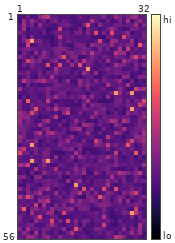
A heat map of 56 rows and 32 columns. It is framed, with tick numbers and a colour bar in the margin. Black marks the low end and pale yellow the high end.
There is no seam. A half turn leaves it unchanged. Overall the values sit about 30% of the way up the scale. The values are skewed, with a long tail toward high values. No single row or column stands out from its neighbours. There is no overall slope. There are no regular stripes.
